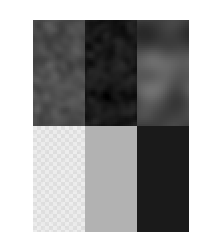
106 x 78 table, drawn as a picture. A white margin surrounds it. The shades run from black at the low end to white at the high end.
The table splits into 2 rows of 3 panels. Panel 1,1: low, blotchy, faint in contrast. Panel 1,2: very low, blotchy, faint in contrast. Panel 1,3: low, smooth. Panel 2,1: very high, checkered, faint in contrast. Panel 2,2: high, flat. Panel 2,3: very low, flat.
